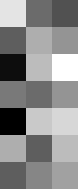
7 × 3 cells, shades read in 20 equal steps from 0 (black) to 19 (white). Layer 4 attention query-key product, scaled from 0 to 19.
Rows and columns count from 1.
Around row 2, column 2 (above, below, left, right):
8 14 7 11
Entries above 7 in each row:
2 2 2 3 2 2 2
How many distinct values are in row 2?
3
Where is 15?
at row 5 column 2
